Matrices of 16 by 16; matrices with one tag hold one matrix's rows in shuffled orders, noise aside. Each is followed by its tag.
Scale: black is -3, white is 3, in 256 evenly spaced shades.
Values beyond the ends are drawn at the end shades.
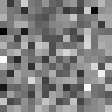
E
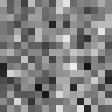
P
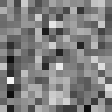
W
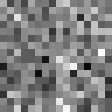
P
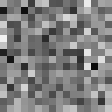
E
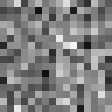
P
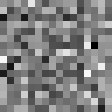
E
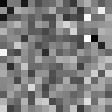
E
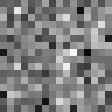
P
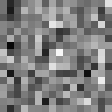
W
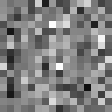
W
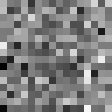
E
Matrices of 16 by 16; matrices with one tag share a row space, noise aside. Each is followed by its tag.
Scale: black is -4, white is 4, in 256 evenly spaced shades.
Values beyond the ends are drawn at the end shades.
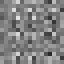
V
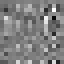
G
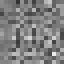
V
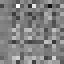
V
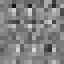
V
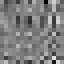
G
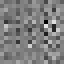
G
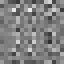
V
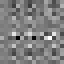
V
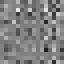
G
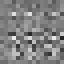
V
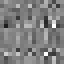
G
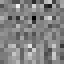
V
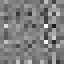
G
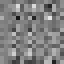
V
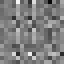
V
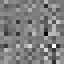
G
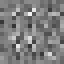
V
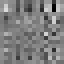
G
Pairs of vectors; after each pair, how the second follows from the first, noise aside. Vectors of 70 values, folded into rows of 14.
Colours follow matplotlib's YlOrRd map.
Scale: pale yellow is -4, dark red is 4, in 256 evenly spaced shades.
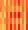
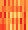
negated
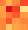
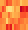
negated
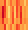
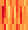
copied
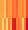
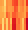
copied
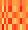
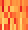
sign-scrambled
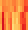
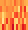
sign-scrambled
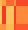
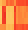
copied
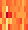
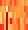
sign-scrambled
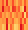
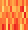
negated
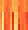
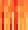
negated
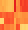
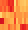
negated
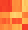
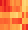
copied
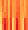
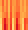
copied
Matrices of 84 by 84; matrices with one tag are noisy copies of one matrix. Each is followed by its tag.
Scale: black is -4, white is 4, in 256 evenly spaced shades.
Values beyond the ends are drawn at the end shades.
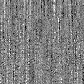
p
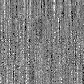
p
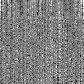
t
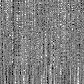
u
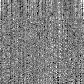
t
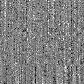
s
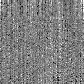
t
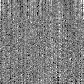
t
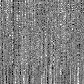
u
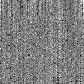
t
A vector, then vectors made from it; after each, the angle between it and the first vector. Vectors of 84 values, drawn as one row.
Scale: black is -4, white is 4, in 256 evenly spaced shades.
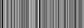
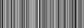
nearly parallel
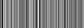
nearly parallel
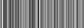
nearly opposite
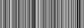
partly opposed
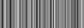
partly aligned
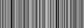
partly aligned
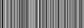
nearly parallel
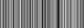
orthogonal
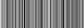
orthogonal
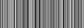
partly aligned
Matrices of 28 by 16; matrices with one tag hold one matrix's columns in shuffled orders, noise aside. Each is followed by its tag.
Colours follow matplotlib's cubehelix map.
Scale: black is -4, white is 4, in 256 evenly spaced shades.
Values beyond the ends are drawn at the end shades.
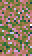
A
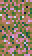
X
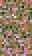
X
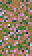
A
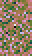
A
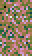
X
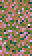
A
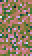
X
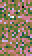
X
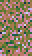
A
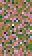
A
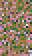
A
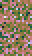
X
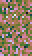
X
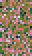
X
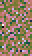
A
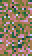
X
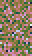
A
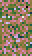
X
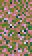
A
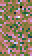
X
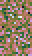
X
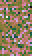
X
